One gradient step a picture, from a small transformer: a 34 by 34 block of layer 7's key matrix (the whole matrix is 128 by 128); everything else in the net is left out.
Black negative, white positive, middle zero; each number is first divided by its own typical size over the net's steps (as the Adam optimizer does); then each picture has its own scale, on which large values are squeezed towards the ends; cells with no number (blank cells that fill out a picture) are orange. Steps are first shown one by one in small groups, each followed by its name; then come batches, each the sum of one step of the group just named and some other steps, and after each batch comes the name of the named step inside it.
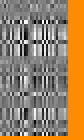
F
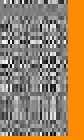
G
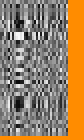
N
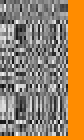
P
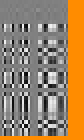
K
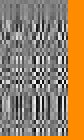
N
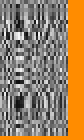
N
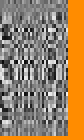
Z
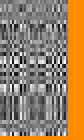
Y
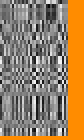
Y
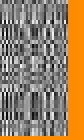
Y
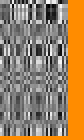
Y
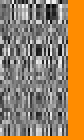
Z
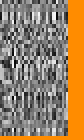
Z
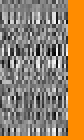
Z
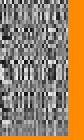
Z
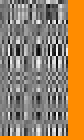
Y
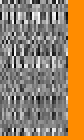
Y
